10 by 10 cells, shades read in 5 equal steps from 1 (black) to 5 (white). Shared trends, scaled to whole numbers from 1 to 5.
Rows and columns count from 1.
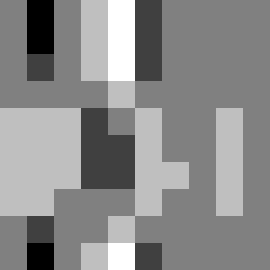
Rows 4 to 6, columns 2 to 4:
3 3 3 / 4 4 2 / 4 4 2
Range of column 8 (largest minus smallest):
0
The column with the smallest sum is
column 2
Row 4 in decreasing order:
4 3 3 3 3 3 3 3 3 3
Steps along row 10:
down up up up down up same same same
